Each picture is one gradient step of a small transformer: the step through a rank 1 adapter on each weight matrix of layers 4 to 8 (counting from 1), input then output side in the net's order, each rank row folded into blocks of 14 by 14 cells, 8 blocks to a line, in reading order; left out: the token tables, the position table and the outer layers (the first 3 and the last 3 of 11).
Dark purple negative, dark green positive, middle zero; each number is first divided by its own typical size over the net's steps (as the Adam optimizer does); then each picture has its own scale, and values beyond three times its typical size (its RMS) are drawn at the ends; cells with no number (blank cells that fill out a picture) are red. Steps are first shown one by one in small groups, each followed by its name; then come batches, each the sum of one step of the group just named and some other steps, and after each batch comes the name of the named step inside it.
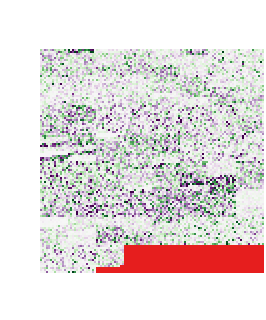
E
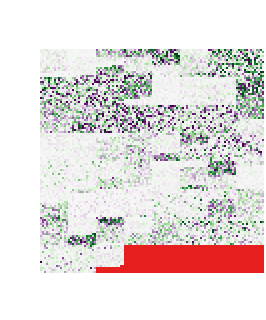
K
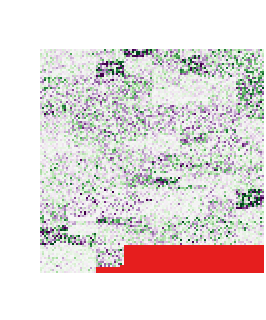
K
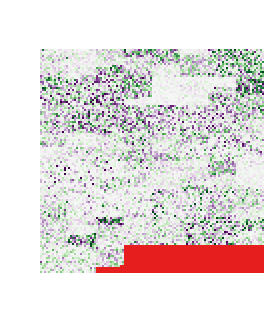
K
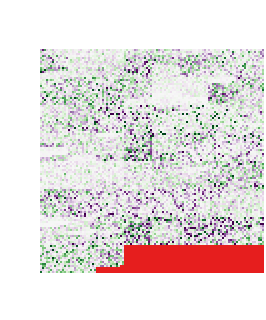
E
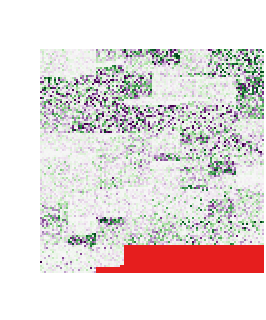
K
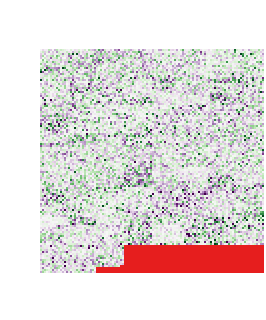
E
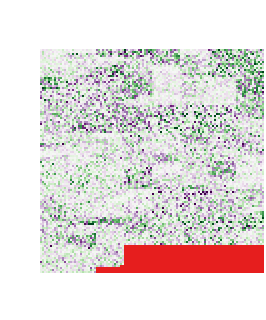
K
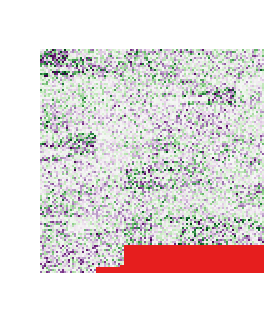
E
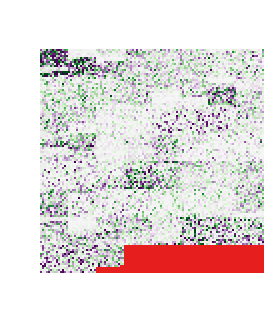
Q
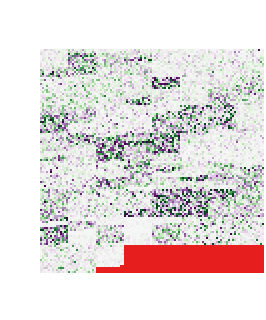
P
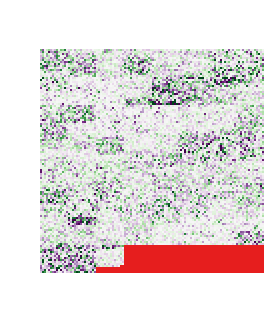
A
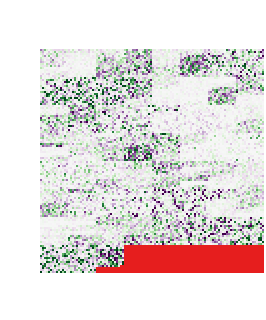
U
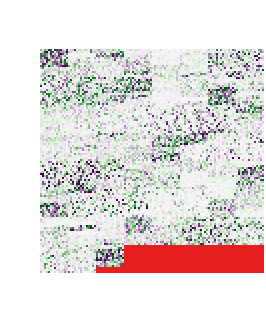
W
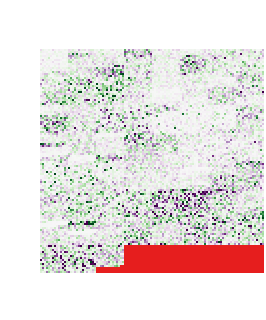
U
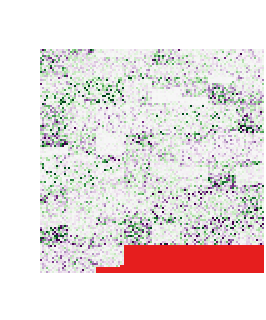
Q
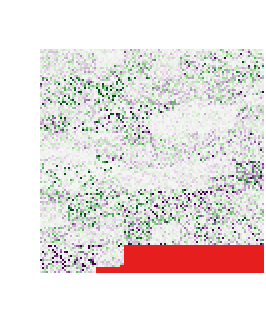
A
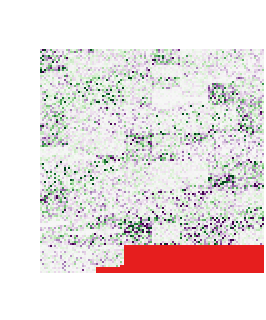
W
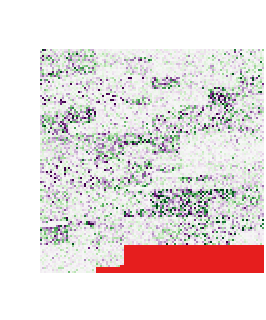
P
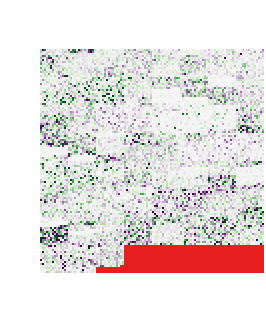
U
